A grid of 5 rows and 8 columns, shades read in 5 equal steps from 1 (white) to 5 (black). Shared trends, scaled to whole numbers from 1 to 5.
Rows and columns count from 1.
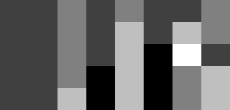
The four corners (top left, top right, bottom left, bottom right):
4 3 4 2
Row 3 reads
4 4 3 4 2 5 1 4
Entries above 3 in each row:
5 4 5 4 4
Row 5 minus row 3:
0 0 -1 1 0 0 2 -2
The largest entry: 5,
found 5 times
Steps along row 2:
same down up down up down up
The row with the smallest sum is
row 2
